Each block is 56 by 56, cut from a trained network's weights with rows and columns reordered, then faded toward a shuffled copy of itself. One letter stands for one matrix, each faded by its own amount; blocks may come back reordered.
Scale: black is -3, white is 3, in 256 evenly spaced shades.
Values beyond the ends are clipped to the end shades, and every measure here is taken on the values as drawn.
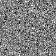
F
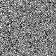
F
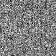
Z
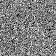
Z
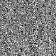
F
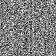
Z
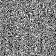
Z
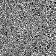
F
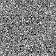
F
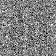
Z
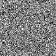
F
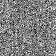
Z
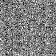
Z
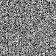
Z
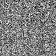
Z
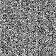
Z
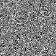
F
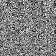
Z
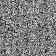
Z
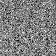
Z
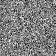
Z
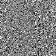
F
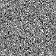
F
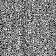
Z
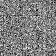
Z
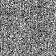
Z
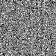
Z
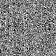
Z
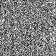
Z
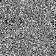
F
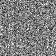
Z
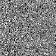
F
